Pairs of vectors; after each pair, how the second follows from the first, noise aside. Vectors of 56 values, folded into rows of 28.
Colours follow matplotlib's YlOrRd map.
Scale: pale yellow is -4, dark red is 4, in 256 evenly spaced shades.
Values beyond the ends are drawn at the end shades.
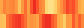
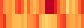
negated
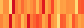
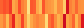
wrapped around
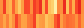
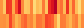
negated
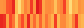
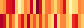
scaled up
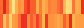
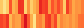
wrapped around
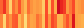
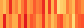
negated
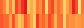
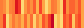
wrapped around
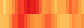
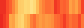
negated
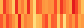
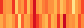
negated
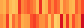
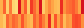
wrapped around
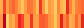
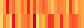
wrapped around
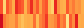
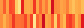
wrapped around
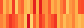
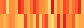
wrapped around
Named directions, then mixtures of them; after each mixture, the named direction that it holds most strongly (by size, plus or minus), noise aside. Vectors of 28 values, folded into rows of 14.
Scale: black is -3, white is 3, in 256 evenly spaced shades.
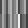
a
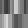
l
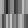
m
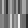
a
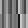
a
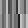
a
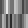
m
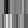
m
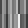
a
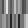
m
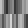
m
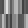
m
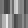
l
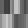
l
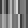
a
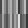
a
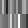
a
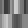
l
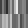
l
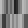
m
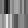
l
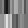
l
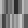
m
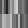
l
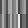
a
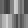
l
